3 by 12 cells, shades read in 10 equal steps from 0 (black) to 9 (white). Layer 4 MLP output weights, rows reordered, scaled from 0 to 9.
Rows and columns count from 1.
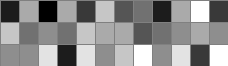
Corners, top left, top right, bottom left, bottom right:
1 2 5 9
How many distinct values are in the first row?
8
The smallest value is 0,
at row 1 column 3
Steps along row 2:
down up down up down same down up up up down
